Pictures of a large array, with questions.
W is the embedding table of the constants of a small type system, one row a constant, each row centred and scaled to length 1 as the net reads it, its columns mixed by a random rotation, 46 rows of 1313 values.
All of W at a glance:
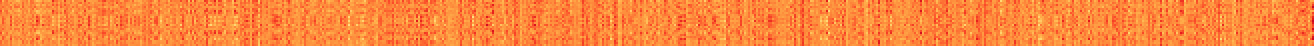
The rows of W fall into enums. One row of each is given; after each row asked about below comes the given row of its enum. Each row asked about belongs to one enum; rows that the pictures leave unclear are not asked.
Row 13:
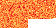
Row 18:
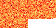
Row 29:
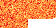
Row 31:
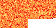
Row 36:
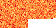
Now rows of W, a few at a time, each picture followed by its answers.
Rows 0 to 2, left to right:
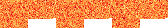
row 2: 29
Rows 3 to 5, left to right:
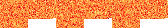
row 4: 31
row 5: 13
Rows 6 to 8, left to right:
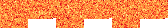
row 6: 31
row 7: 29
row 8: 36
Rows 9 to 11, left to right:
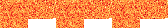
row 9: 13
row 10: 13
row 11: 13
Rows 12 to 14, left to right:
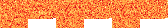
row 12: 31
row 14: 13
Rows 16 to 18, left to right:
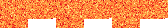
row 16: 36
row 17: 29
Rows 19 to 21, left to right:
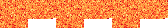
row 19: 36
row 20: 36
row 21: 36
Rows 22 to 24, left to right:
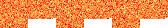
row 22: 18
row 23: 36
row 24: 29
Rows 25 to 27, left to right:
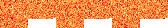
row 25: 29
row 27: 36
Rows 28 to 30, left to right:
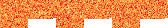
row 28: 31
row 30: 13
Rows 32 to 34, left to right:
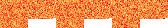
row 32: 13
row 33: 13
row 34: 36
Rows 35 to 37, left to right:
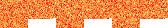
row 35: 13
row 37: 18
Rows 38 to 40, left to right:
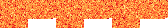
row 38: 36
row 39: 36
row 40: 29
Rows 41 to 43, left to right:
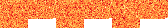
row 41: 13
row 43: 29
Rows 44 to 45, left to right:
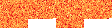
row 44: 13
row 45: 36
